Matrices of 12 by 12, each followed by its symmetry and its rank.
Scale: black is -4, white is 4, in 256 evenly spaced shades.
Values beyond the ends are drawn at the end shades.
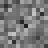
symmetric, full rank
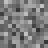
neither, full rank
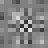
symmetric, rank two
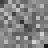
symmetric, full rank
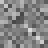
symmetric, full rank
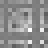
symmetric, rank two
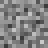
symmetric, full rank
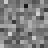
neither, full rank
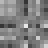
symmetric, rank two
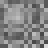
symmetric, rank two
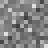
symmetric, full rank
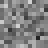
neither, full rank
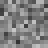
neither, full rank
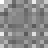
symmetric, rank two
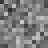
symmetric, full rank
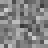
neither, full rank
